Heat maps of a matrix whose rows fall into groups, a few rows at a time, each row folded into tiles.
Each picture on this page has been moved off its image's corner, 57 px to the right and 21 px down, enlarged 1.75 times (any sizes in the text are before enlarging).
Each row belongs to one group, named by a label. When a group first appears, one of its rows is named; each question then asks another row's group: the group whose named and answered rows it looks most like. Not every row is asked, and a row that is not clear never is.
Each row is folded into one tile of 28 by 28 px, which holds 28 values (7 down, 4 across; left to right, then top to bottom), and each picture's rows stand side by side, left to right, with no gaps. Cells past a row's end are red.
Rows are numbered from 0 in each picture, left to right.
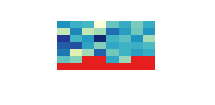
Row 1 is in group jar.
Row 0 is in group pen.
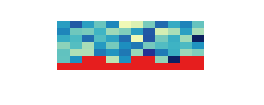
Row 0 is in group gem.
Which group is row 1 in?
pen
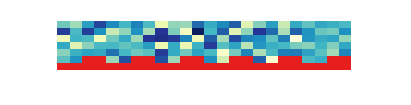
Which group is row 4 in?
jar
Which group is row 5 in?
gem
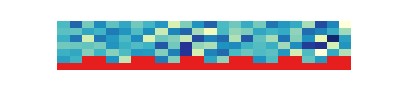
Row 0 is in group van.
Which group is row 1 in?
jar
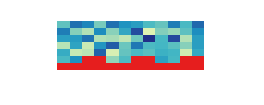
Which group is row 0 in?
gem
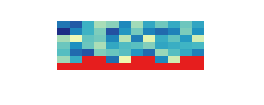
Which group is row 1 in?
jar
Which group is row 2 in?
jar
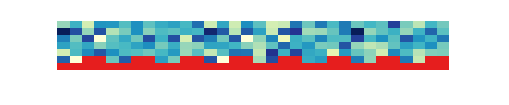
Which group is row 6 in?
gem
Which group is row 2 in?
van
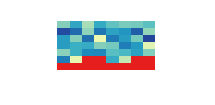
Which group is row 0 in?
jar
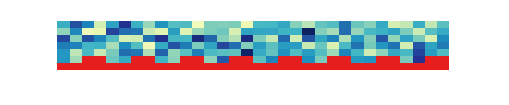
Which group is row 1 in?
van
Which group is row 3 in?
pen
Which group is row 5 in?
gem
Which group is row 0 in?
pen
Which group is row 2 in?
pen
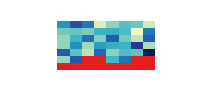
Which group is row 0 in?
gem
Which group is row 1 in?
pen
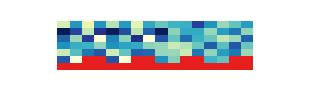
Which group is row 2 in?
gem
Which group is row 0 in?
jar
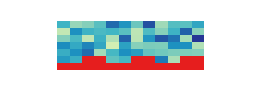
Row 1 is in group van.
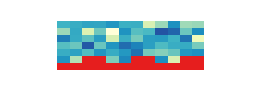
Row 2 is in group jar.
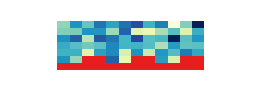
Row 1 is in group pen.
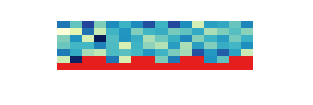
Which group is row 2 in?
gem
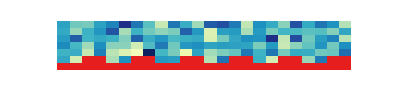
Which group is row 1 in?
gem
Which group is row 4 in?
van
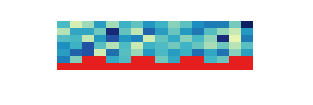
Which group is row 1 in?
gem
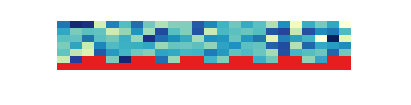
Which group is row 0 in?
gem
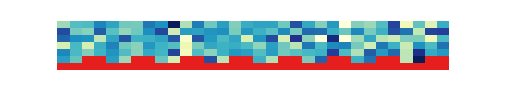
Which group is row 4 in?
van
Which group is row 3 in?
jar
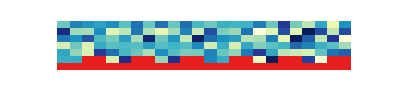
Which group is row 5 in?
jar
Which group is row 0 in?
gem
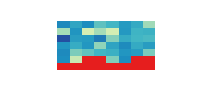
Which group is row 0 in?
pen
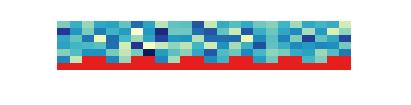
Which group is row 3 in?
gem
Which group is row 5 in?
pen
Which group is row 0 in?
jar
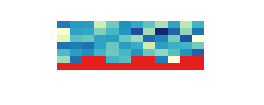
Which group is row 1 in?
van
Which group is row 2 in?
jar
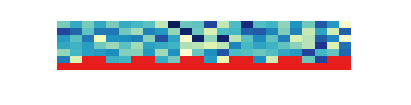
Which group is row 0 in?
jar
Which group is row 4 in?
jar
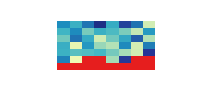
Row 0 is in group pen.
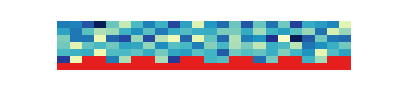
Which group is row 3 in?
van
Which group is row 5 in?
pen
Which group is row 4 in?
van
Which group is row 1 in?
van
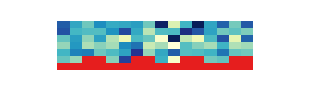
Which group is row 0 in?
van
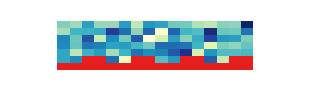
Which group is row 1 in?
jar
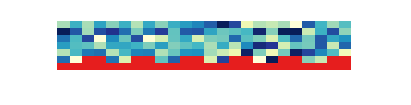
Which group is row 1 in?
jar
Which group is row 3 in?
gem
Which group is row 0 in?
jar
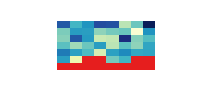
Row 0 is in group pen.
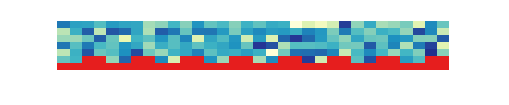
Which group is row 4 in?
pen
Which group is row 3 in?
jar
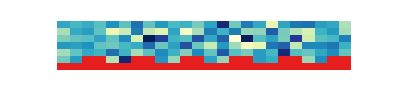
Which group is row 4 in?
van
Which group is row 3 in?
van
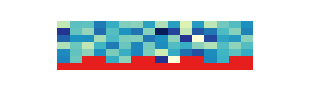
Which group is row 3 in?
gem
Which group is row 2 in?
jar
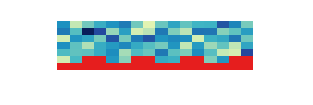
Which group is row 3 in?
gem
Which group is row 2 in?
gem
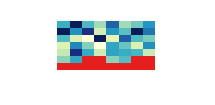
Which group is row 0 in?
van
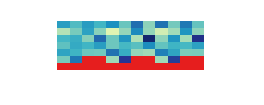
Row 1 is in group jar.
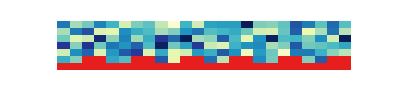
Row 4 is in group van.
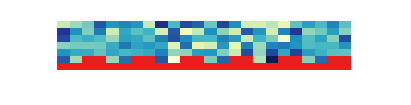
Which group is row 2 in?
pen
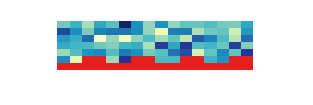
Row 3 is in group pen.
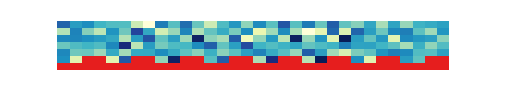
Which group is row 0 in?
pen
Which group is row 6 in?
jar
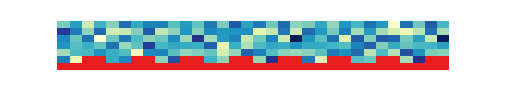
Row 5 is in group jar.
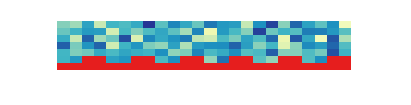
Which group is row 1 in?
van
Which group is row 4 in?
van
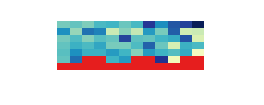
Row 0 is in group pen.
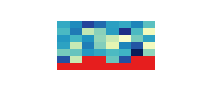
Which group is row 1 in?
van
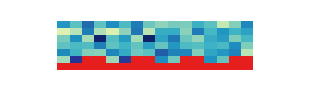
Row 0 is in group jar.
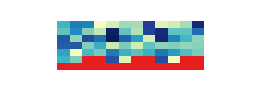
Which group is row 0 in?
pen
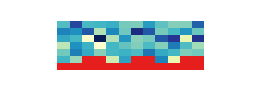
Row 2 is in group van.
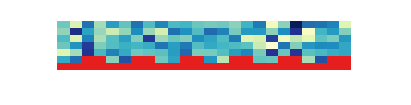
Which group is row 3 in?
jar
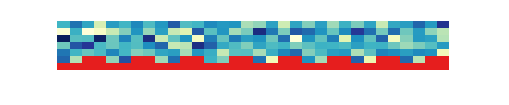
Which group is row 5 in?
jar
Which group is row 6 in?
jar
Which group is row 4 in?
jar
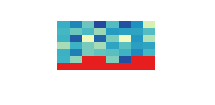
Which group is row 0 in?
van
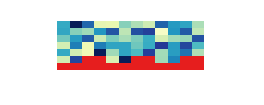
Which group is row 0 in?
gem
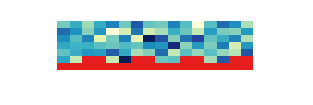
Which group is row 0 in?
jar
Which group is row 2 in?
pen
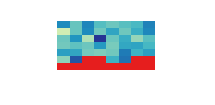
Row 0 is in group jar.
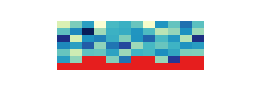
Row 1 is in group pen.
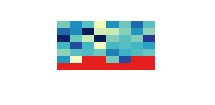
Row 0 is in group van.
